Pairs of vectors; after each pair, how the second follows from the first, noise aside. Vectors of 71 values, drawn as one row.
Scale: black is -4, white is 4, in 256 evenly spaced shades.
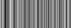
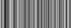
copied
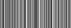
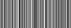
reversed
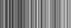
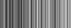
copied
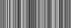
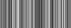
reversed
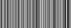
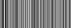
reversed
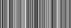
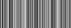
copied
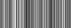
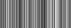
reversed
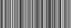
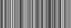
copied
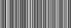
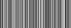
reversed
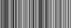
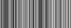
copied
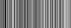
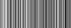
reversed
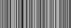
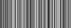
reversed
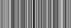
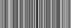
reversed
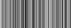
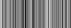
copied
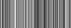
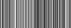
copied
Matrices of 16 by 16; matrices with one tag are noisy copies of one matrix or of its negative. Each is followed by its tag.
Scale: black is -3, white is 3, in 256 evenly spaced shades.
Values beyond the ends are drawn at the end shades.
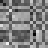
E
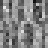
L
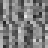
L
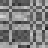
E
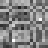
E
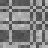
E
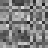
E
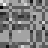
E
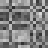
E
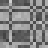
E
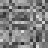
E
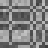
E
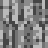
L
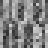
L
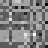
E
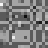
E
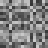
E
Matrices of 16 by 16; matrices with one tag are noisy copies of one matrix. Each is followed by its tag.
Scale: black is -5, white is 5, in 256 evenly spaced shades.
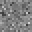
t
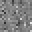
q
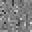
q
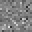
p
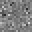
t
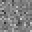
q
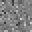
q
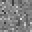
q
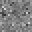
t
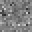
t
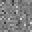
q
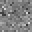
t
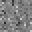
q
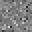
p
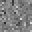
q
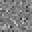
p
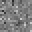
q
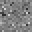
t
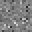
p
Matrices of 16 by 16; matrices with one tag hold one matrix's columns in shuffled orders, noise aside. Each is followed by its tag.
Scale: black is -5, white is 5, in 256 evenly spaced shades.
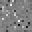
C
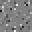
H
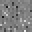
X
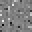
C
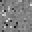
C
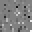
X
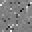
H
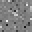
C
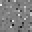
C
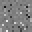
X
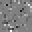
H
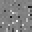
X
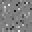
H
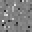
C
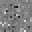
X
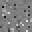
X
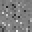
X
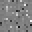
C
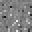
X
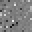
C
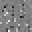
X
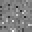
X
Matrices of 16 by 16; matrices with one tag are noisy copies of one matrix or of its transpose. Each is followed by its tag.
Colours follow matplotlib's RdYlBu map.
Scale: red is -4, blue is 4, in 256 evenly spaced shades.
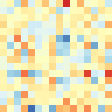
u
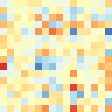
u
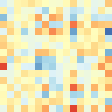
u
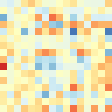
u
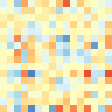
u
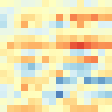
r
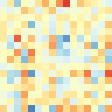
u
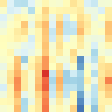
r
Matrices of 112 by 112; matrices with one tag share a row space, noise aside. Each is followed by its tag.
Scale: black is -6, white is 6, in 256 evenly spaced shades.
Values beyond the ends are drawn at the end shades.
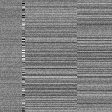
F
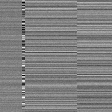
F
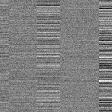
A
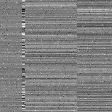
F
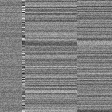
F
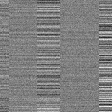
A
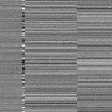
F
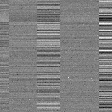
A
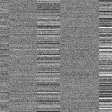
A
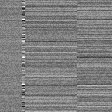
F
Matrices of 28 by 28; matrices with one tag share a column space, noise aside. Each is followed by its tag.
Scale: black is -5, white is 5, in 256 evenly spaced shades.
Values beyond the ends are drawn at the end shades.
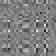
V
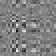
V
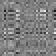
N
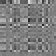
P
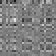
P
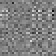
N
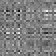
N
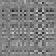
N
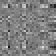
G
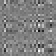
V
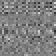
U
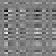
N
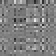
P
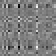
G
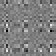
V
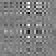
U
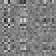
P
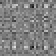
G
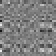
V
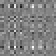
G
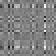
G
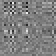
U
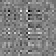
N
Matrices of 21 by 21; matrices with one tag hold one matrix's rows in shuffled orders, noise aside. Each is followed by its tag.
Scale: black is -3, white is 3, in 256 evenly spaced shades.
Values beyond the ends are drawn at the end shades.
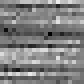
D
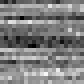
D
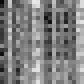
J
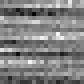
D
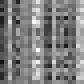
J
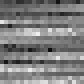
D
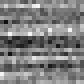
D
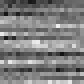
D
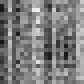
J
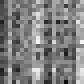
J
